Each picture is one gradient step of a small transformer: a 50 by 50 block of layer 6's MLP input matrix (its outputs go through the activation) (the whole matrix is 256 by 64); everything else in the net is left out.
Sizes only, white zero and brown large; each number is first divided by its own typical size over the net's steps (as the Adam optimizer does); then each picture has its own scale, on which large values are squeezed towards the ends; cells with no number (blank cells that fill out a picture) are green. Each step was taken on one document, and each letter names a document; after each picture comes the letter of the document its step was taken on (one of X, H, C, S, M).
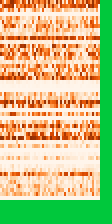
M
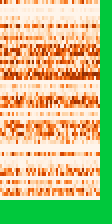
M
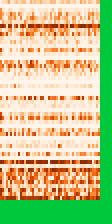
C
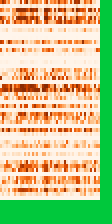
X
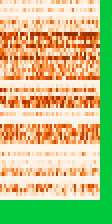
M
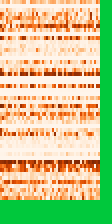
C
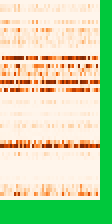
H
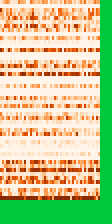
C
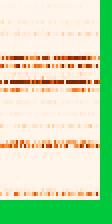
H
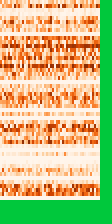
M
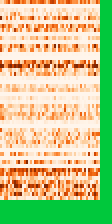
C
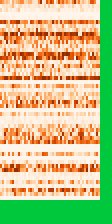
M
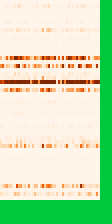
H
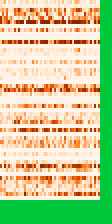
X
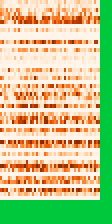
X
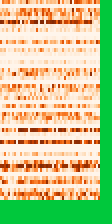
X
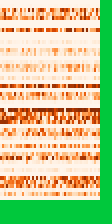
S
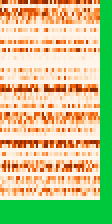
X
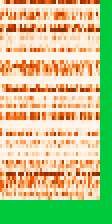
C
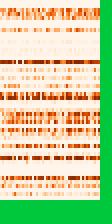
S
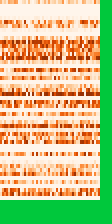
M
